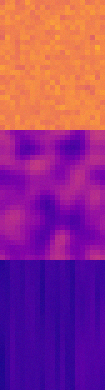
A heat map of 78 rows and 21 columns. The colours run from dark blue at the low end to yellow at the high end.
It is made of 3 by 1 panels. Panel 1,1: high, fine-grained, faint in contrast. Panel 2,1: low, blotchy. Panel 3,1: very low, streaked downward, faint in contrast.
